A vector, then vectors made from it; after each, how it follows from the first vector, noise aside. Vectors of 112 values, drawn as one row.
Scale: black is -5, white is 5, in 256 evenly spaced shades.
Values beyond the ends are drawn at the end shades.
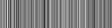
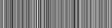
wrapped around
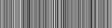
wrapped around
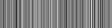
wrapped around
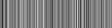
wrapped around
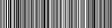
scaled up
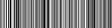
scaled up
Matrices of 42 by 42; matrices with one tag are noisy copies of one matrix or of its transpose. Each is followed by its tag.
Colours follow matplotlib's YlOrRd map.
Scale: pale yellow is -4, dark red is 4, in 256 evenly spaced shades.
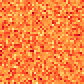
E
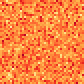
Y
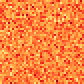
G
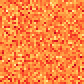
G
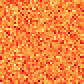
G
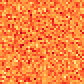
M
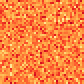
G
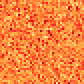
M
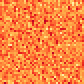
M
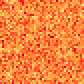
Y
